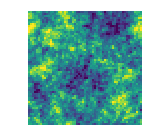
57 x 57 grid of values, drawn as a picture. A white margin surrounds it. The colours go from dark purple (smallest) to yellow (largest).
The ninth with the highest average is the top left. No regular stripes run through it. No overall slope runs across the table. The histogram is bell-shaped. The field is mottled with small blotches. Neither half mirrors the other.
